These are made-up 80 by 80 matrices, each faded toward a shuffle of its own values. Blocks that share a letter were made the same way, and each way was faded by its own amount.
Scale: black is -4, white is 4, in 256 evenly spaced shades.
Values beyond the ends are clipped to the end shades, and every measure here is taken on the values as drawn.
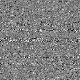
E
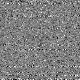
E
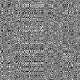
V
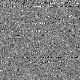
E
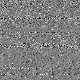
E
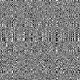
V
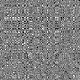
V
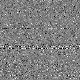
E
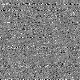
E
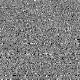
E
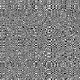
V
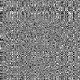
V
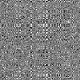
V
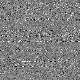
E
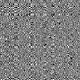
V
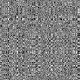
V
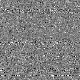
E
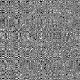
V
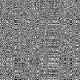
V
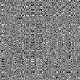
V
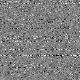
E
